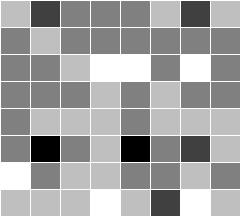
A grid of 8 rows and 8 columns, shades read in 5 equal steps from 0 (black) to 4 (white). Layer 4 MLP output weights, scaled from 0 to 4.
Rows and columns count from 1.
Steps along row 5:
up same same down up same same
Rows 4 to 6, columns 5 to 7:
2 3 2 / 2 3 3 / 0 2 1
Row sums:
17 17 23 18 22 13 21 24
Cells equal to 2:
29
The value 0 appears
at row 6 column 2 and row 6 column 5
